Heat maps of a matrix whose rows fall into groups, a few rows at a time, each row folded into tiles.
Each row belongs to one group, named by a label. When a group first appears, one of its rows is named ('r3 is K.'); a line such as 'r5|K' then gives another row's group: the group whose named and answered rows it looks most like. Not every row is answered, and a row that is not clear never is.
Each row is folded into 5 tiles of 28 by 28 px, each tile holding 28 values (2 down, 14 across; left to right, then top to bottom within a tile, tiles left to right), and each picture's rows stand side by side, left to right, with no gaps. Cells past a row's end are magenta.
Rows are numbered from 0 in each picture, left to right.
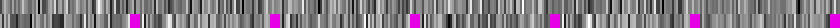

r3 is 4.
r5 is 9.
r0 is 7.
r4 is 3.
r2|7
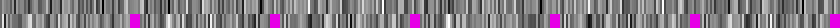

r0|3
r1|3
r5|3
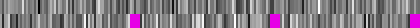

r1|9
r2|9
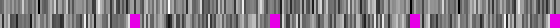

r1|4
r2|9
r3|7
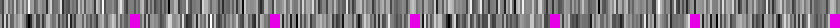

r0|4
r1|3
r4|7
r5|7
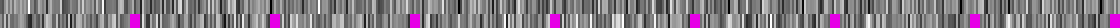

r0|4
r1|9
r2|9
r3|7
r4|9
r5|3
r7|3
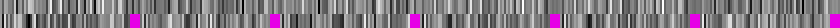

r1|3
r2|7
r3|4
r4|4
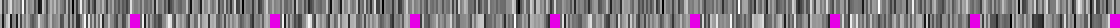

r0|7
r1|3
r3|9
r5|9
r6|9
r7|7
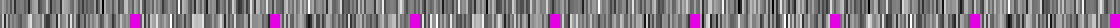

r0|3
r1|9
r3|9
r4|9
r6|3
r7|4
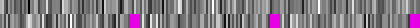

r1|9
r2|9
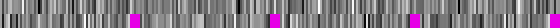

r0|7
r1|9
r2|9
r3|7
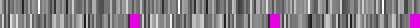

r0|9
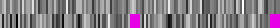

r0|7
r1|4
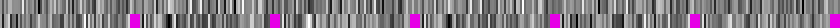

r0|7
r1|4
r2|3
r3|4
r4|7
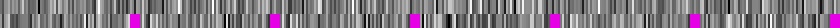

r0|7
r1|9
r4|9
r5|3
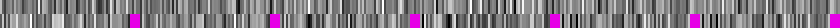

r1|9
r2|4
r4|7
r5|7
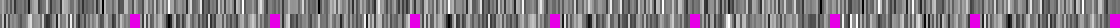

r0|3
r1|4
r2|7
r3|4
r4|4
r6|9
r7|4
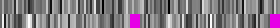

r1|3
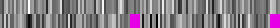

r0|4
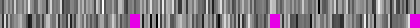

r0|4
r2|7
